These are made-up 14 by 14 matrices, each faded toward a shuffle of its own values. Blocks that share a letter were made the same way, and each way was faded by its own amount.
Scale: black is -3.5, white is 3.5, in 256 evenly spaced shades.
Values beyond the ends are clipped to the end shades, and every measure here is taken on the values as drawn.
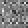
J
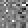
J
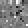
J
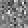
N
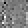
N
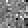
N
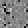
J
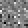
N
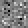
N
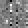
N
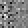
N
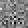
J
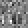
J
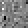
N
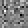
J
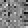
J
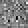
N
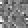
J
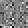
N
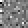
N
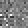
N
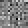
J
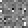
N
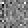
N
